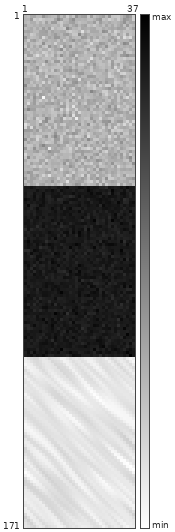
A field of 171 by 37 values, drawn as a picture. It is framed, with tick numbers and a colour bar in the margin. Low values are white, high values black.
The table splits into 3 rows of 1 panel. Panel 1,1: low, fine-grained. Panel 2,1: very high, fine-grained, faint in contrast. Panel 3,1: very low, slanting down to the right, faint in contrast.
